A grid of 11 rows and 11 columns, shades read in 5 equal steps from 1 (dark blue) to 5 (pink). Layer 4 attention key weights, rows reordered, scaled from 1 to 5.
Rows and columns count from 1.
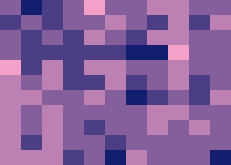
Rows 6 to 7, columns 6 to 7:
4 2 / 3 1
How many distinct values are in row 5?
4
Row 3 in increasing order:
2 2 2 3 3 3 3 3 4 4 4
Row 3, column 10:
3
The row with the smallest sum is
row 4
